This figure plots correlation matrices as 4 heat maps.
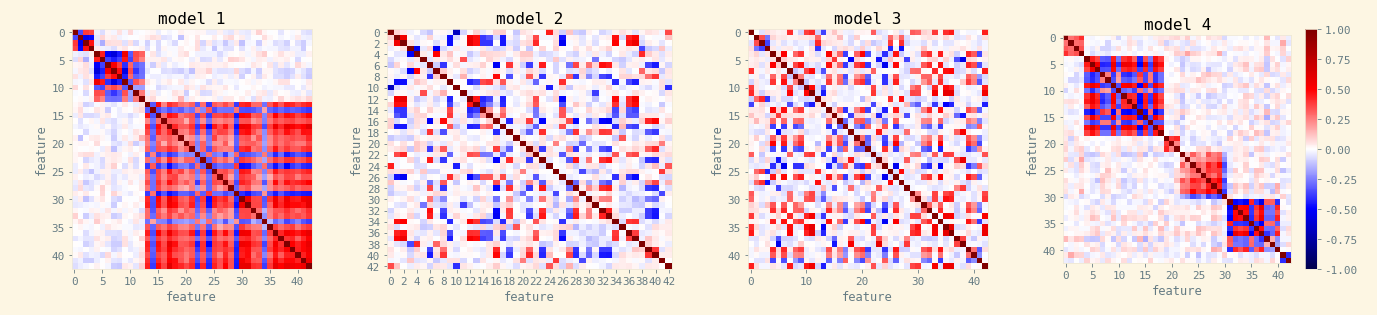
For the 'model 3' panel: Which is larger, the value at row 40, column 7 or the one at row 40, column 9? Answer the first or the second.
the second
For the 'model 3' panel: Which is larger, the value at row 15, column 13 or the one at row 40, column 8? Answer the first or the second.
the second
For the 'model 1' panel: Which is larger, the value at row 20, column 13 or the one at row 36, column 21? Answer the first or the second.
the second
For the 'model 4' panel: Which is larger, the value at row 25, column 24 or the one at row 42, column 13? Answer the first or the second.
the first
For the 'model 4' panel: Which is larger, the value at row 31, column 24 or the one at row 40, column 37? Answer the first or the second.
the second
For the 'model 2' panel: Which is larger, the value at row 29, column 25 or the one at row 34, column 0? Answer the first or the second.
the second
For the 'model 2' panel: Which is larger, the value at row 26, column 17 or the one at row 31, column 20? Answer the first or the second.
the first
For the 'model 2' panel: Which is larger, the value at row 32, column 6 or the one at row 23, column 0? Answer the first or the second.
the first
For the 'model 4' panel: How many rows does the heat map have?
43
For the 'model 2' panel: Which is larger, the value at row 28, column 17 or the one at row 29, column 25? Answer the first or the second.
the first
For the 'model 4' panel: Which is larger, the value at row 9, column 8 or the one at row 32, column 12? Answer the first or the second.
the second
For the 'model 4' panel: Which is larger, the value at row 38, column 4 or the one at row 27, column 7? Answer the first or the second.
the second
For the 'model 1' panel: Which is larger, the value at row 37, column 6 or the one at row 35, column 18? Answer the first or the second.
the second
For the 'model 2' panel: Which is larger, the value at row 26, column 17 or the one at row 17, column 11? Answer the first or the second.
the first
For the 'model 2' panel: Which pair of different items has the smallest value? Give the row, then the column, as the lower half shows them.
10, 0
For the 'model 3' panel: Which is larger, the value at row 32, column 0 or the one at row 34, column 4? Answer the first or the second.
the second
